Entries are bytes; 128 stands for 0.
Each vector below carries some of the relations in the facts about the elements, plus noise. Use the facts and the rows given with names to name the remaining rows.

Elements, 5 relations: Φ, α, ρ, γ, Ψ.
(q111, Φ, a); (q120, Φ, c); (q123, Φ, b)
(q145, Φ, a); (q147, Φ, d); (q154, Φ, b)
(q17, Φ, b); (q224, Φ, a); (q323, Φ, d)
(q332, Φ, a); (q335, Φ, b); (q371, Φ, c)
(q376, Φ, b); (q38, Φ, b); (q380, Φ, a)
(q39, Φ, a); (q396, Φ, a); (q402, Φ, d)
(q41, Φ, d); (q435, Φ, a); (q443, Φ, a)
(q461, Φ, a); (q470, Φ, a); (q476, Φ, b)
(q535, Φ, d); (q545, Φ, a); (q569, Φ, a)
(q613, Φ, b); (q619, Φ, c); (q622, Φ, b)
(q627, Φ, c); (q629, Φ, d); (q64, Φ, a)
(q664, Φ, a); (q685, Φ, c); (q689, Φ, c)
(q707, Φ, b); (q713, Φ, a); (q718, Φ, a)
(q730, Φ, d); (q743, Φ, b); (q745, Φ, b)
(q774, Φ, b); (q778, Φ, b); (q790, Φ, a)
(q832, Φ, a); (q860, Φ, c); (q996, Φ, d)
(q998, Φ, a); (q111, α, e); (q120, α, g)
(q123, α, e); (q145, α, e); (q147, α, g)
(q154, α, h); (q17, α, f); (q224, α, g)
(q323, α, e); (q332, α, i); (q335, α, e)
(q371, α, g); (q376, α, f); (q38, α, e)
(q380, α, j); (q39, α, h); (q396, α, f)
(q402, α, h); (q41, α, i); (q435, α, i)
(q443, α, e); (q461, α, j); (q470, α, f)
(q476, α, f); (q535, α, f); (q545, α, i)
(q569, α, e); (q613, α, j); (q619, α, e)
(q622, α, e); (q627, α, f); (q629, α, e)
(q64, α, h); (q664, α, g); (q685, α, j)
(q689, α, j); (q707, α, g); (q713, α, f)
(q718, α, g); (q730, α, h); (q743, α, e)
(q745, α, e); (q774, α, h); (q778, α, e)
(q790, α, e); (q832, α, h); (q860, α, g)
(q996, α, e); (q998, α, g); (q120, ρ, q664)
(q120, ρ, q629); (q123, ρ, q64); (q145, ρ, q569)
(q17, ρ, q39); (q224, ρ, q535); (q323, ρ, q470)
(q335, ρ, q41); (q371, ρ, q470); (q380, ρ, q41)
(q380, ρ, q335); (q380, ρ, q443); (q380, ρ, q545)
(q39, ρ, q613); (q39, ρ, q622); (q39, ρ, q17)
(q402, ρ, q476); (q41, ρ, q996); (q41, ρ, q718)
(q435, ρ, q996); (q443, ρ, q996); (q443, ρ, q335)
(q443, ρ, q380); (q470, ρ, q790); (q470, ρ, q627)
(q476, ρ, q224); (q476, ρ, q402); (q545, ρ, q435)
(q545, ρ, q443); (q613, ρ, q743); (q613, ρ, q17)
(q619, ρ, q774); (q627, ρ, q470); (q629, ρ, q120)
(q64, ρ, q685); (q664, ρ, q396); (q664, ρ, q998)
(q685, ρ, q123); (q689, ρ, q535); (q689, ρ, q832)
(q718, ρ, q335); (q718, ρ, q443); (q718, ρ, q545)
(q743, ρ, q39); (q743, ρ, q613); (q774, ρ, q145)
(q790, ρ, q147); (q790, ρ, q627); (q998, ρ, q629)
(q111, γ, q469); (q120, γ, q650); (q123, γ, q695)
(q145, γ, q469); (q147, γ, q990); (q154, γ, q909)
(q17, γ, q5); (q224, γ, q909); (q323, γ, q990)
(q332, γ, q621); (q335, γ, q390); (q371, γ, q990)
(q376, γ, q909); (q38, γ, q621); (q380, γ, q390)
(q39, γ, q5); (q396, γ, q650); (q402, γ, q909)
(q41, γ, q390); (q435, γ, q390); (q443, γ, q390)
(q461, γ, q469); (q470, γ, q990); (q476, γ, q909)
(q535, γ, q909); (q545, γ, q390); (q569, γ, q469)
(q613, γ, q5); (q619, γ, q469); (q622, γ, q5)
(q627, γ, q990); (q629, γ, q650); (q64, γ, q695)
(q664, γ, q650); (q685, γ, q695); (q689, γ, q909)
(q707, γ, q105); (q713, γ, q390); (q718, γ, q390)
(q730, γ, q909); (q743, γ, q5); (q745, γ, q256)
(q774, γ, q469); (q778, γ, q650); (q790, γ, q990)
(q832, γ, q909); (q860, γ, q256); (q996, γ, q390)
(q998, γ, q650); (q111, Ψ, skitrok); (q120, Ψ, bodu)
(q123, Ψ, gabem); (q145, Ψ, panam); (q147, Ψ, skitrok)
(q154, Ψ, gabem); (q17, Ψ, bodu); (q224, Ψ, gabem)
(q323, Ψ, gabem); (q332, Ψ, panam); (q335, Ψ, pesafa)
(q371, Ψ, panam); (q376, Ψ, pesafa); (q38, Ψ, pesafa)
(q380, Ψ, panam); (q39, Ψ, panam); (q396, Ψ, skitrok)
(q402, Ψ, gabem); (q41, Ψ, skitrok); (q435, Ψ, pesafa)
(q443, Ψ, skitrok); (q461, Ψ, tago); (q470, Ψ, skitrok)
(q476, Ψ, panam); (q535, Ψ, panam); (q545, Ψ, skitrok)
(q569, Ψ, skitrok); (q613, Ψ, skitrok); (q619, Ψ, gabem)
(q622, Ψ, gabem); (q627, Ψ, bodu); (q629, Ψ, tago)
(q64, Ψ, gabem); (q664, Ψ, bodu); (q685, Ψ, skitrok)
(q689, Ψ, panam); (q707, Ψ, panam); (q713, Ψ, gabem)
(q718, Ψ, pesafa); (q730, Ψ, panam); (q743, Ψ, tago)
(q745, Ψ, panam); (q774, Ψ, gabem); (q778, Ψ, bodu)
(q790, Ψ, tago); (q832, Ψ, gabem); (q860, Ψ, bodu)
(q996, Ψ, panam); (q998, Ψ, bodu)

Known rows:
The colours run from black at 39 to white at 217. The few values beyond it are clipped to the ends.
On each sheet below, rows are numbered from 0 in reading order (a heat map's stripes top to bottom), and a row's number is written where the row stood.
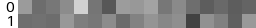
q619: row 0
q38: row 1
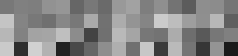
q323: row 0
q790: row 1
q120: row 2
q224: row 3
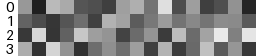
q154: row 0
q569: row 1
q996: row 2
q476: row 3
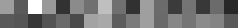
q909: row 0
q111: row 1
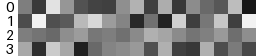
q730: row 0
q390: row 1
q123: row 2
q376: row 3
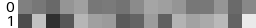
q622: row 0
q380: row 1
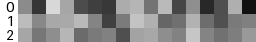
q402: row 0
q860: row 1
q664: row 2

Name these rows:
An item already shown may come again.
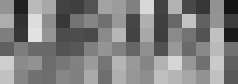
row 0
q832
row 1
q476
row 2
q730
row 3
q147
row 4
q461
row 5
q790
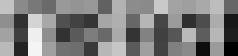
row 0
q743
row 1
q402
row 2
q535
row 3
q689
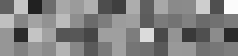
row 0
q713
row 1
q627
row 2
q154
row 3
q371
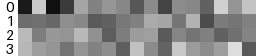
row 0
q41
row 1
q64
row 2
q627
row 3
q629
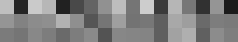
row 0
q224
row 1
q371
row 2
q332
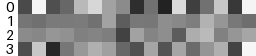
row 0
q390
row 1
q145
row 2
q707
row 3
q435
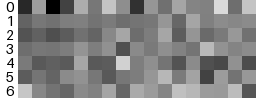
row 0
q443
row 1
q39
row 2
q613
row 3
q745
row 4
q685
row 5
q774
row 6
q790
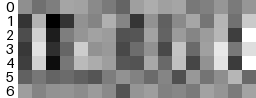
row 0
q778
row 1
q545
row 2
q718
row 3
q996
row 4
q335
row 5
q147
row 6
q17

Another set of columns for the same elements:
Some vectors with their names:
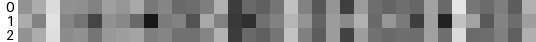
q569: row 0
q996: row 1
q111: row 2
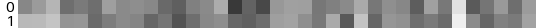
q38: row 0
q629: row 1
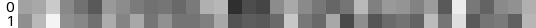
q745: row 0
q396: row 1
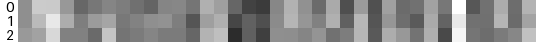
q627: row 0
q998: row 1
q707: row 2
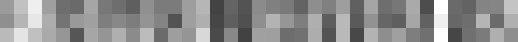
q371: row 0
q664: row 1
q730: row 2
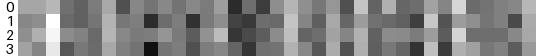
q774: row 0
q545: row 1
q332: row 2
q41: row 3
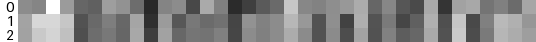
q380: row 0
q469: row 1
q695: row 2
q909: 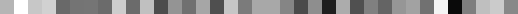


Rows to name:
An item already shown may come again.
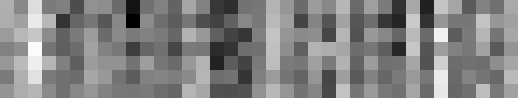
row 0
q996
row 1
q390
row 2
q17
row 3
q435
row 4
q39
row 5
q685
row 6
q778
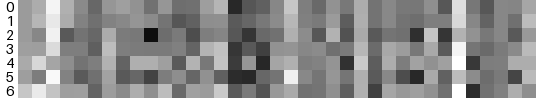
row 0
q145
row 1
q790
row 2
q41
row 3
q707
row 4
q154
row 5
q713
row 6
q535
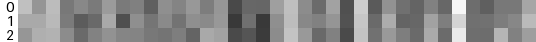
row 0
q323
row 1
q774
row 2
q778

